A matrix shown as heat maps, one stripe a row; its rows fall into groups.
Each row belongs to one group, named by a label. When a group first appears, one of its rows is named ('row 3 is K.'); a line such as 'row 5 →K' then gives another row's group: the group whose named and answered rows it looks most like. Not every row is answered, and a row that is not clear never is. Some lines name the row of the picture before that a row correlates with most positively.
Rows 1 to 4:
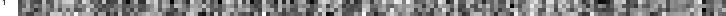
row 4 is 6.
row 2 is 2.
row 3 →2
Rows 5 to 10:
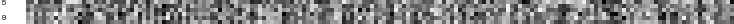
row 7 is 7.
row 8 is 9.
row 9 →9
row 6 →9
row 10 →9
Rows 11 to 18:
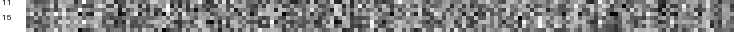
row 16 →6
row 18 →9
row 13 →7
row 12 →9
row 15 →2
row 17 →2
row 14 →9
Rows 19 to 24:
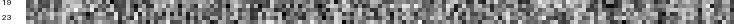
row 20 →2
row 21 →6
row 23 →7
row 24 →9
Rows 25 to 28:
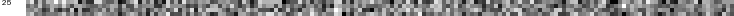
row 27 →2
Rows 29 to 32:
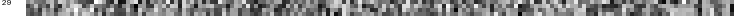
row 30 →2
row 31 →6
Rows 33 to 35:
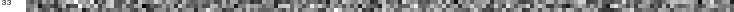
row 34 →7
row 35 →2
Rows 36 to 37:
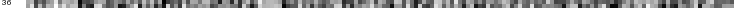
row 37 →9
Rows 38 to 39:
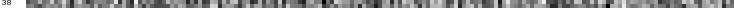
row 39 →7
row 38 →7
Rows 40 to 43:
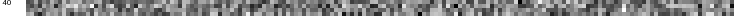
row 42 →7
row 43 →7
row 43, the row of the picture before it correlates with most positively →39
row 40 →2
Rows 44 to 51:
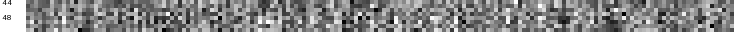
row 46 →7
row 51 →9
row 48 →7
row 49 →9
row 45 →2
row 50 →2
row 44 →2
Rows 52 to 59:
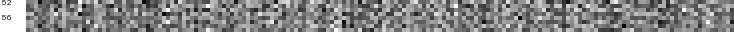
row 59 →2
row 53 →2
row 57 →7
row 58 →9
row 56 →2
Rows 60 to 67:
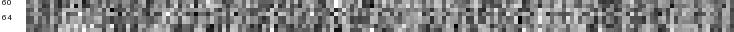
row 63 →7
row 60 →2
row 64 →2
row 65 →2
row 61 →2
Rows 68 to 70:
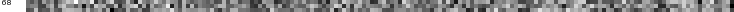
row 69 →9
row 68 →6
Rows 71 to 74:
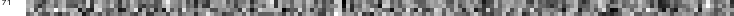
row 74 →2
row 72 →7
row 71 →7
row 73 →9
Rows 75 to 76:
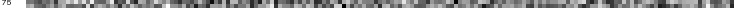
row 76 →7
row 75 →6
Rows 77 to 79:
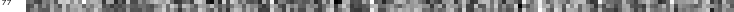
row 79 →2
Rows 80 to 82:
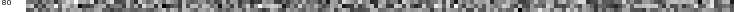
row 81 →9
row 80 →6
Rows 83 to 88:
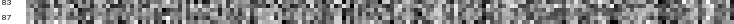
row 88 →9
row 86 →7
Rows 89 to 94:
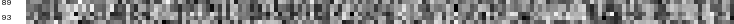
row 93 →6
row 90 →6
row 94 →9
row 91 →6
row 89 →7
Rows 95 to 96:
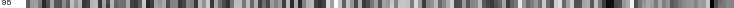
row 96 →2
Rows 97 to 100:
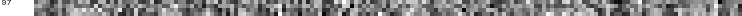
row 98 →7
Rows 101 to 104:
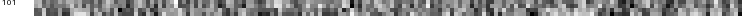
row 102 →9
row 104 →6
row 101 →9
